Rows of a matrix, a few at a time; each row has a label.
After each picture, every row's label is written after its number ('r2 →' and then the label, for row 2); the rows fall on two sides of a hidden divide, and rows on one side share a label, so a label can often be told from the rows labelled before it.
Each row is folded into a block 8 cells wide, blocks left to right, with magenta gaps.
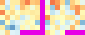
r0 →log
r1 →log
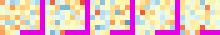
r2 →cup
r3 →log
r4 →log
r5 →log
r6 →log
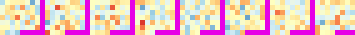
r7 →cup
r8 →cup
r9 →log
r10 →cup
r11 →log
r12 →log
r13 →log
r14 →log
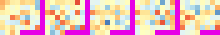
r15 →cup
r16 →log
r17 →log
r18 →log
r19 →log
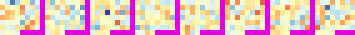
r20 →cup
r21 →cup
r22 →cup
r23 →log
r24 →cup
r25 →log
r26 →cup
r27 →log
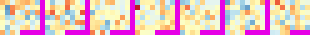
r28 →cup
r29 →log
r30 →cup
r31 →cup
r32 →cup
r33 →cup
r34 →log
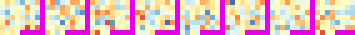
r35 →cup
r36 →cup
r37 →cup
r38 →log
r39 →log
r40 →log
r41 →log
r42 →cup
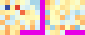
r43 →cup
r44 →cup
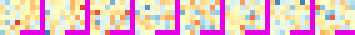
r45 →log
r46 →log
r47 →log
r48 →log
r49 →cup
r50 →log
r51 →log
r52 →cup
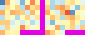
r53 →log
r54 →cup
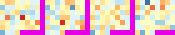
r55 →log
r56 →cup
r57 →log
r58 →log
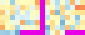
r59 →log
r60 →log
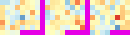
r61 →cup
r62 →cup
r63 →log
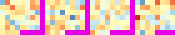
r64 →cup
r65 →cup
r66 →cup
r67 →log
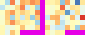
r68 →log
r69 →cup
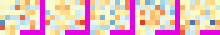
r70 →cup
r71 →cup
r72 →log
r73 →cup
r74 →cup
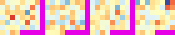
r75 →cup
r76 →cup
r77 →cup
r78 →cup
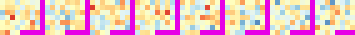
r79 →cup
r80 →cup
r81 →log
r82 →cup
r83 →log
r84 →log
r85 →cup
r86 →cup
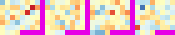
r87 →cup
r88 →cup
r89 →log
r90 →log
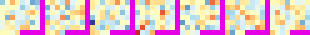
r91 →cup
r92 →cup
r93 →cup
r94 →cup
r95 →log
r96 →cup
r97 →cup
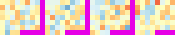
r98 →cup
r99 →log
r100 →log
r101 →log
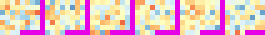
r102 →cup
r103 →log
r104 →cup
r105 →cup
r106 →cup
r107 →cup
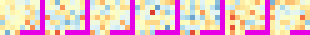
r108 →log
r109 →cup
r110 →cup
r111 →cup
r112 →cup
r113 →cup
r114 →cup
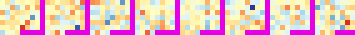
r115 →log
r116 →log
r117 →cup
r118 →cup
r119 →cup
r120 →cup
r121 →log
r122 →cup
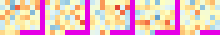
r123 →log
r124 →cup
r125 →log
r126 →cup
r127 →cup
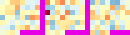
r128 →cup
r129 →log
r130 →cup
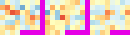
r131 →cup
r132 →cup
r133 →cup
